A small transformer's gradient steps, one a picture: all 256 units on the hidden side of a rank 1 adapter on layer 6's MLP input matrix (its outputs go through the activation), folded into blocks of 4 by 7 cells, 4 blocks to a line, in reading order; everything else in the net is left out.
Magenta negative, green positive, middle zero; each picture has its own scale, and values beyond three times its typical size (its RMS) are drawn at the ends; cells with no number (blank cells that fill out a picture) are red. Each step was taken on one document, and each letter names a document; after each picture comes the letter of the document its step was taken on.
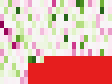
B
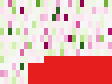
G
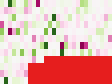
G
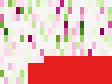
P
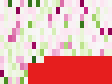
B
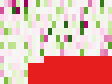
P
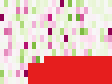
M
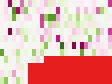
G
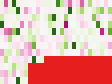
B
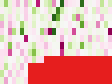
M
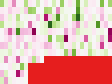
M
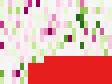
M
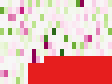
G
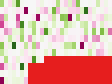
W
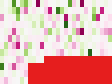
P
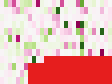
B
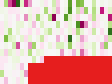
B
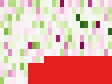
M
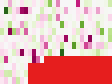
G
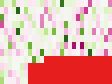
B
